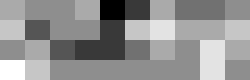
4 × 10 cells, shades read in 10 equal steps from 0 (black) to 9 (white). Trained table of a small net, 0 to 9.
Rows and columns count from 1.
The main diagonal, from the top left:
6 3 3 5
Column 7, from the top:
6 8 6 5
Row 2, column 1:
7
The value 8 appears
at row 2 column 7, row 3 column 9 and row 4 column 9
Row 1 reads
6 5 5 6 0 2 6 4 4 5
